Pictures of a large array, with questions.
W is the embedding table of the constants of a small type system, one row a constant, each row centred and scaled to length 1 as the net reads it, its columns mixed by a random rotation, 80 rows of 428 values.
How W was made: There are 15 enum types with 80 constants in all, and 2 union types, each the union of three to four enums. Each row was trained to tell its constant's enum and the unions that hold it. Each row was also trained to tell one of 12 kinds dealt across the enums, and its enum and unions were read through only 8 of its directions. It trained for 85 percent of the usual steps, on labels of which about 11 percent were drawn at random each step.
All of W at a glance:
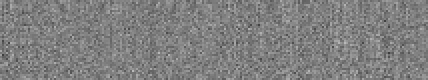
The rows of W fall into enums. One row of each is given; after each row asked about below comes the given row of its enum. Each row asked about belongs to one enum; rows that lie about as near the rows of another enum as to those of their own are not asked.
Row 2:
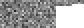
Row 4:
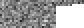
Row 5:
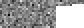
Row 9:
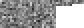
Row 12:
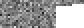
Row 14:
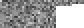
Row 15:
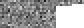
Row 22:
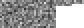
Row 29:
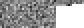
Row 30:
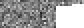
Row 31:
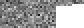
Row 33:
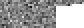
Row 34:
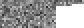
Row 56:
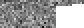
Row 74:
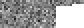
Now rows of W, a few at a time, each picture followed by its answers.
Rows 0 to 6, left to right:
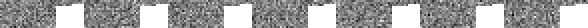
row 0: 34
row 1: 5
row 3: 34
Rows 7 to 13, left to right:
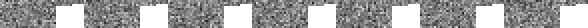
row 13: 56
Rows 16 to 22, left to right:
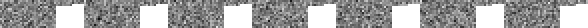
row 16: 4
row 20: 2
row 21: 14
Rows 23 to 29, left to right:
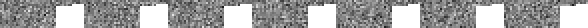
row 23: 74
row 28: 22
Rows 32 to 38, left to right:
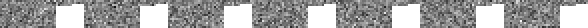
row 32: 22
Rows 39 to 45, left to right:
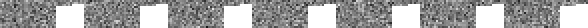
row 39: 74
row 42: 4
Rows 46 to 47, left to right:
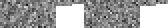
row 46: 22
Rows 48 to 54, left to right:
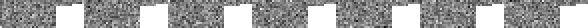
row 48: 29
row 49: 2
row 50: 14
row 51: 74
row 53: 33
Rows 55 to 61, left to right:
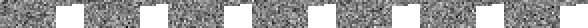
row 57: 74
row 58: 5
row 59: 5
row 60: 34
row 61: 5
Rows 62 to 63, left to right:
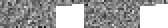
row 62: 22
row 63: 30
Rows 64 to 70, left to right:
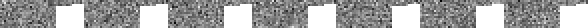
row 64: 33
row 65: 4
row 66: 2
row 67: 74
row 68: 14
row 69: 30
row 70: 56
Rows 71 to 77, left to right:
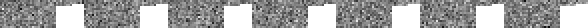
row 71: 56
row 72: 5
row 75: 34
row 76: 2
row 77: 22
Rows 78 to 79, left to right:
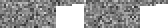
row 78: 34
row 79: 14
